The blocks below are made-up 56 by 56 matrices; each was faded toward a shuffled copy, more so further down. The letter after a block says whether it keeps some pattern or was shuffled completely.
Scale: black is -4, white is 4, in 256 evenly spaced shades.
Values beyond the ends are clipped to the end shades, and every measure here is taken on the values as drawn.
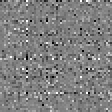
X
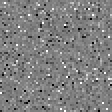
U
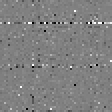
X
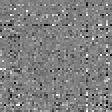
X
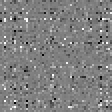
X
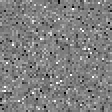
U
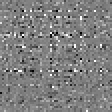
X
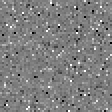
U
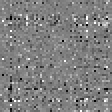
X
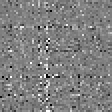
X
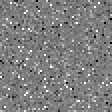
U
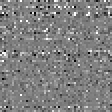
X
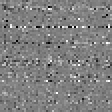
X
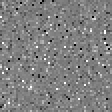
U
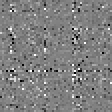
X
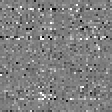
X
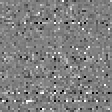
X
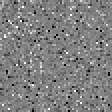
U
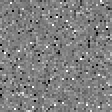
U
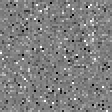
U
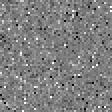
U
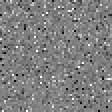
U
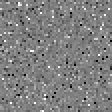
U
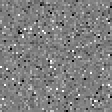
U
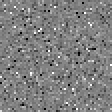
U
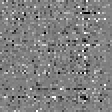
X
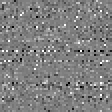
X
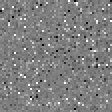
U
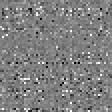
X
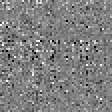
X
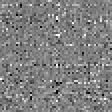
X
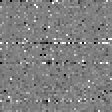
X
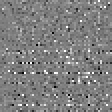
X
